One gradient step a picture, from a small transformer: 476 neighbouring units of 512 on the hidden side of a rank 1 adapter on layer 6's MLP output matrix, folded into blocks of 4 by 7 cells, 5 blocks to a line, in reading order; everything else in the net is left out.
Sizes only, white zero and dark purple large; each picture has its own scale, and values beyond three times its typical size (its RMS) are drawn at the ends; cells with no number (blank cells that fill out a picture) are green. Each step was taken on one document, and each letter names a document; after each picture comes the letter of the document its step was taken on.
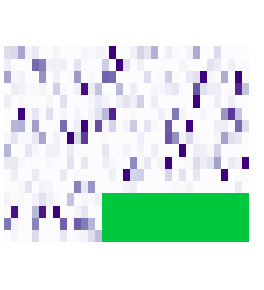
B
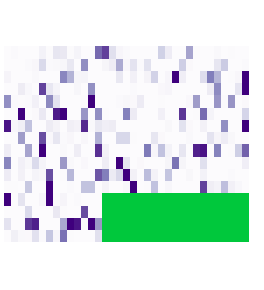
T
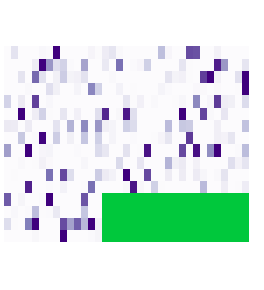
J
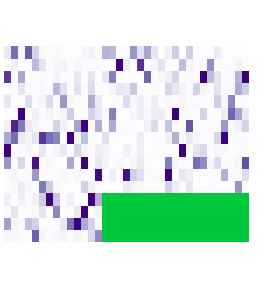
B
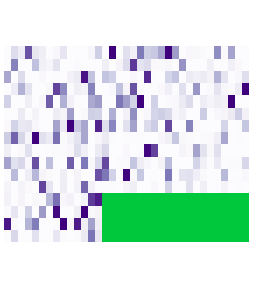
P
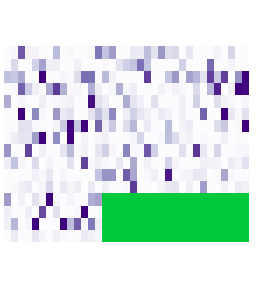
P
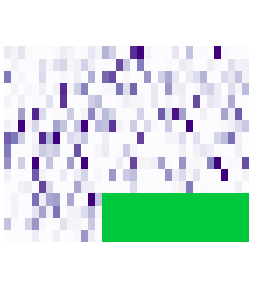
B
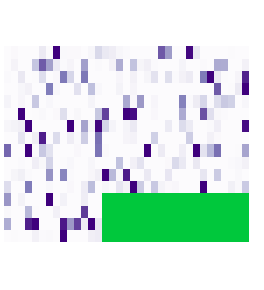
J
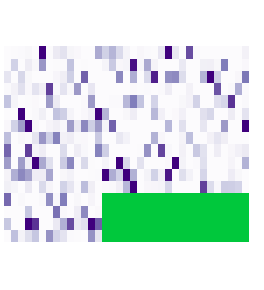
T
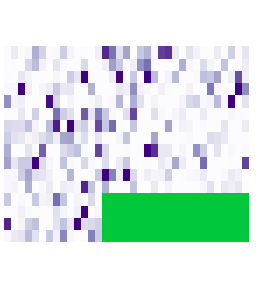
P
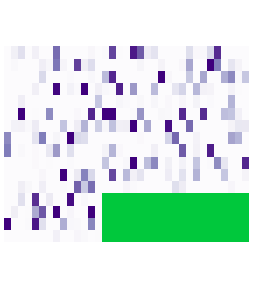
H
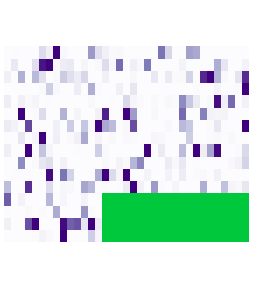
J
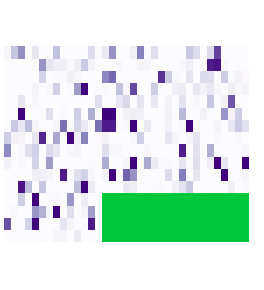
H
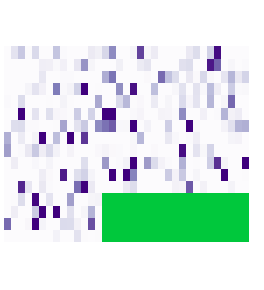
H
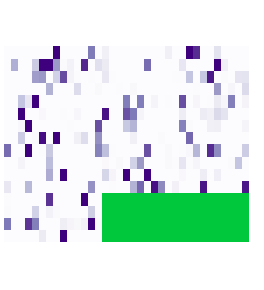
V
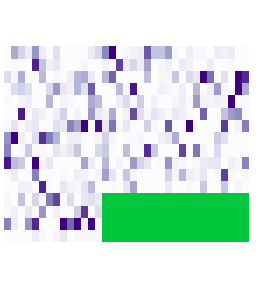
P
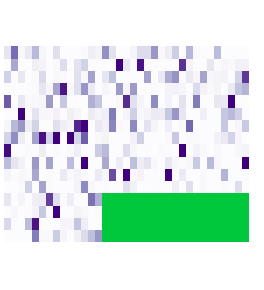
B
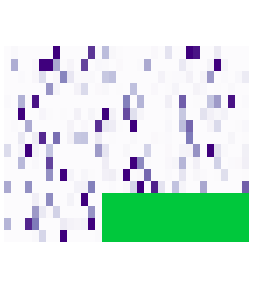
V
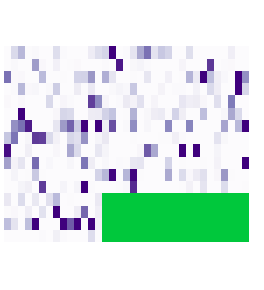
P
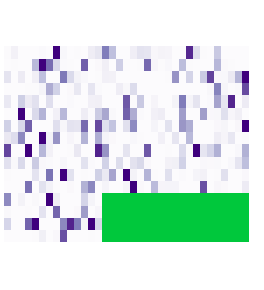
J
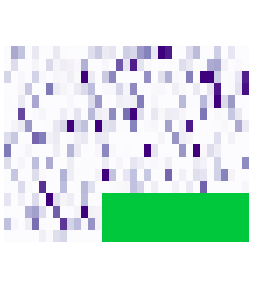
P
